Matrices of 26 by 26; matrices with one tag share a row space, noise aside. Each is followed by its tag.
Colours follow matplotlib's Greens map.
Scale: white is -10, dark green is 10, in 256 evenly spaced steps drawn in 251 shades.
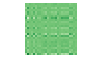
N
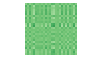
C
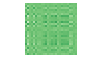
N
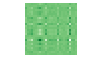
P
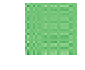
N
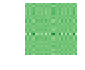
C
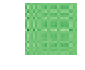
N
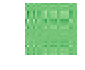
N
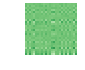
C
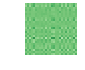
C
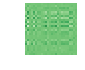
N
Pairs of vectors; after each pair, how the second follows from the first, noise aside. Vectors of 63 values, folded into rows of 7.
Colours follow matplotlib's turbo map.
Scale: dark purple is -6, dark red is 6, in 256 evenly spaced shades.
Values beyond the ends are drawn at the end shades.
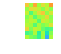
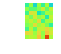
negated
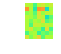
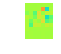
partly zeroed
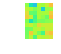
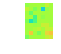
partly zeroed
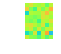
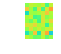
copied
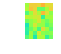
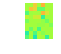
partly zeroed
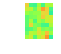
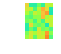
copied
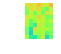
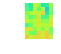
reversed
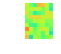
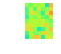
reversed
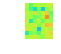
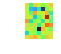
scaled up
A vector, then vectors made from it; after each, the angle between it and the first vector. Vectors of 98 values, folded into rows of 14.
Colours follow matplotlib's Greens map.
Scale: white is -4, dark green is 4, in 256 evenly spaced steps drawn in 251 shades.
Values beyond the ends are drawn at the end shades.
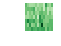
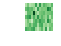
orthogonal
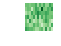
partly opposed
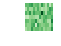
orthogonal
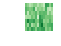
nearly parallel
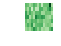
orthogonal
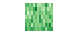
partly aligned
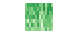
nearly opposite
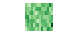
orthogonal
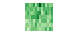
partly opposed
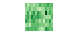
orthogonal
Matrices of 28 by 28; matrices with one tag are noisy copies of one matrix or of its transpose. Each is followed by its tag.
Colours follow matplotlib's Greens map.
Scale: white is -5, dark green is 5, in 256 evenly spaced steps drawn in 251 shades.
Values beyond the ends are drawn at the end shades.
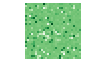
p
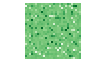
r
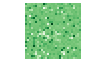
p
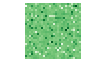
r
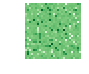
r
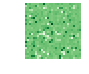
p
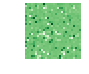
p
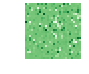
p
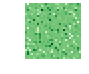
r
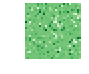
p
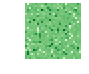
r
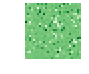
p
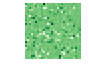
p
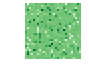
r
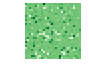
p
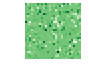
p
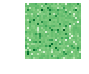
r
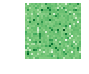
r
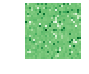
p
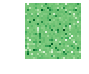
r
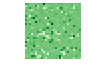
p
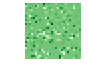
p
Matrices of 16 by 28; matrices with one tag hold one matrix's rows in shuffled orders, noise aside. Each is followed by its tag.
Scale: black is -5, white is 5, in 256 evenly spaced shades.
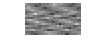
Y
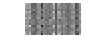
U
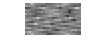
Y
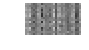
U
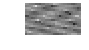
Y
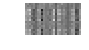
U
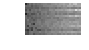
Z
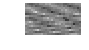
Y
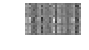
U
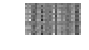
U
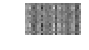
U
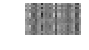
U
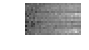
Z
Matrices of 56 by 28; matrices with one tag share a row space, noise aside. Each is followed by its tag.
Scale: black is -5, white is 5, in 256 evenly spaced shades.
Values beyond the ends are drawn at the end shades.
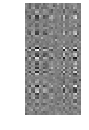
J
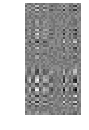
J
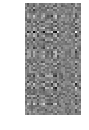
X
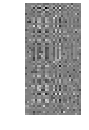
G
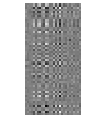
G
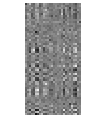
J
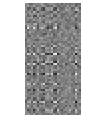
X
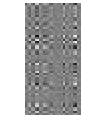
J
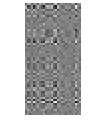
X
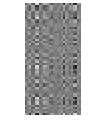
J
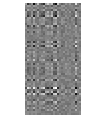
X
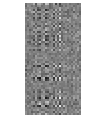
G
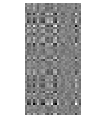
X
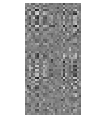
J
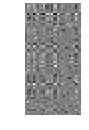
X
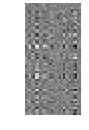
J
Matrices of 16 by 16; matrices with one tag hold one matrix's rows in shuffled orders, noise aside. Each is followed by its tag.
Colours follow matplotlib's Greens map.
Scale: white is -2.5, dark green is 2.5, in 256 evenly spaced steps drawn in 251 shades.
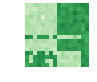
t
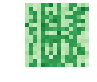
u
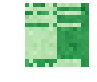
t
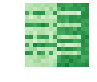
t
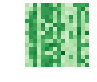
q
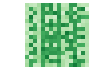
u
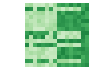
t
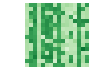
q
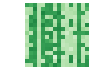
q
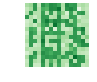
u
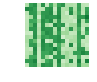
q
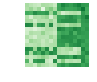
t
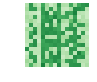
u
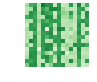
q
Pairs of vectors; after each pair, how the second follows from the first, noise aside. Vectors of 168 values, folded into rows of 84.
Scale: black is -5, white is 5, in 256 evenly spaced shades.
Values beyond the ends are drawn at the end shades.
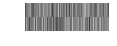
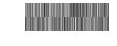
reversed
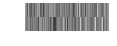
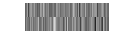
negated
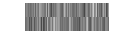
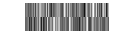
scaled up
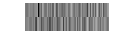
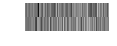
sign-scrambled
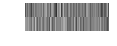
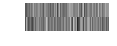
reversed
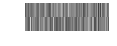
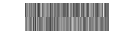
reversed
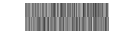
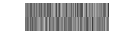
negated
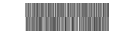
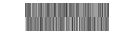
sign-scrambled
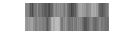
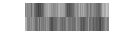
wrapped around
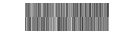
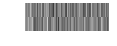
wrapped around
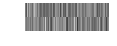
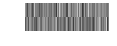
reversed
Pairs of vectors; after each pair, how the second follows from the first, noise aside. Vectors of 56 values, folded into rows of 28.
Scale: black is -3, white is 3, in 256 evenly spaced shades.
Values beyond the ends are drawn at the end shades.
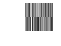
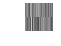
shrunk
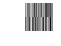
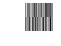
copied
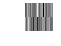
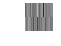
shrunk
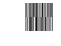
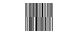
copied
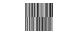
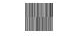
shrunk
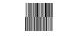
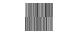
shrunk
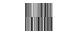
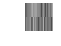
shrunk
